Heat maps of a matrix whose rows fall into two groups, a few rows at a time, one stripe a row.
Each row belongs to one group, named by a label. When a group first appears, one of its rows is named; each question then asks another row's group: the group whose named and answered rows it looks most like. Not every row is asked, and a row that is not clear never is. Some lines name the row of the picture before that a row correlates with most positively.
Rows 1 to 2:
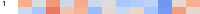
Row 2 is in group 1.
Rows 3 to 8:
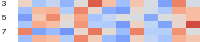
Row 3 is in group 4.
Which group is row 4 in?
1
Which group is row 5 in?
1
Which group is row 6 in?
1
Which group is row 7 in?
4
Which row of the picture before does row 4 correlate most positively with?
1
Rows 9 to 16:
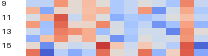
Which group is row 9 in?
1
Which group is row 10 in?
4
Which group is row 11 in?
1
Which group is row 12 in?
4
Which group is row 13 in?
1
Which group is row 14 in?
1
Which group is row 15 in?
4
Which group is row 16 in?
4
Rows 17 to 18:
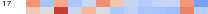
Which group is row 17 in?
4
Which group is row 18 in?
1
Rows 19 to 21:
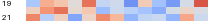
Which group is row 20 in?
1
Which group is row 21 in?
4
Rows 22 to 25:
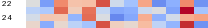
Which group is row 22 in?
4
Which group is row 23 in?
1
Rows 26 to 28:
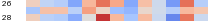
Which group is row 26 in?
4
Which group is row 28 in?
4
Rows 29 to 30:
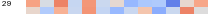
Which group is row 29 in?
1
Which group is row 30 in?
1
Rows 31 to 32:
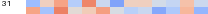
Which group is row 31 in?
1
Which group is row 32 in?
4
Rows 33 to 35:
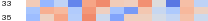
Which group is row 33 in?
4
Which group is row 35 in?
1
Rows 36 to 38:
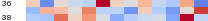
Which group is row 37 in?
1
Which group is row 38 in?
1
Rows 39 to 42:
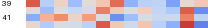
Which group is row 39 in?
4
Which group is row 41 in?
1
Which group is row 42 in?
4
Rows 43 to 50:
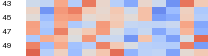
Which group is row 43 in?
1
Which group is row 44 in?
4
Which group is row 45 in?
4
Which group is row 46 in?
4
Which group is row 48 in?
1
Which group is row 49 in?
4
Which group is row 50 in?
4
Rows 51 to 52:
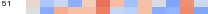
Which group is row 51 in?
4
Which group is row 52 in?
4
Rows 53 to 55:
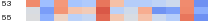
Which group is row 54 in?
4
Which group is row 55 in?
4
